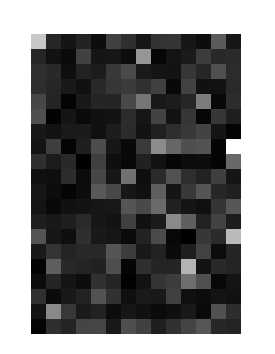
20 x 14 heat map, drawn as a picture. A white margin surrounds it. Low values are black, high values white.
The ninth with the highest average is the middle right. The halves do not mirror each other. Most values sit low, with a long tail of high ones. There are no regular stripes.
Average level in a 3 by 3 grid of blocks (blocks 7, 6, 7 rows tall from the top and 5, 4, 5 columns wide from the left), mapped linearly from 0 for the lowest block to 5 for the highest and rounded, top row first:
1 3 2 / 0 3 5 / 2 1 3
